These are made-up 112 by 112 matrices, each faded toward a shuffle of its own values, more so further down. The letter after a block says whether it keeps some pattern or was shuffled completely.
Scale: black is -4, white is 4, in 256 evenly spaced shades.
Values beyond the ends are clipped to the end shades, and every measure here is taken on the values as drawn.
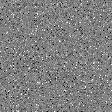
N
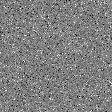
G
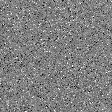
G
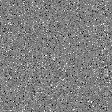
N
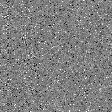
N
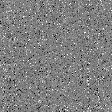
N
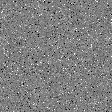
G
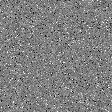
G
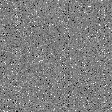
N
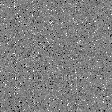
N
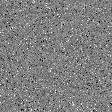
G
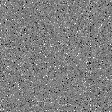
N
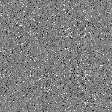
N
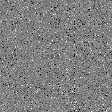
N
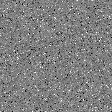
G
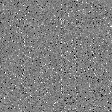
N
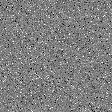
G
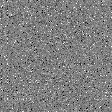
N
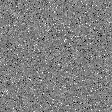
G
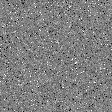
G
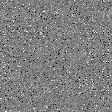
N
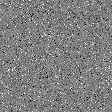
G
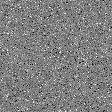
G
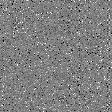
N
